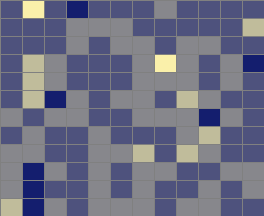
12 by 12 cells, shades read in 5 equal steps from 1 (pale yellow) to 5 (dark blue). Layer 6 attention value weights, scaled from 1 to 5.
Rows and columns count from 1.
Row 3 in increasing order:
3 3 3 3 3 4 4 4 4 4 4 4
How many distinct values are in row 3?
2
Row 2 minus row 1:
0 3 0 -2 -1 -1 0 1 0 0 0 -2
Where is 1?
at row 1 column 2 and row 4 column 8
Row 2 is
4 4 4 3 3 3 4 4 4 4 4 2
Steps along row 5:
down up up same same down same same up down up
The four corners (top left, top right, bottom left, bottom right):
4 4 2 4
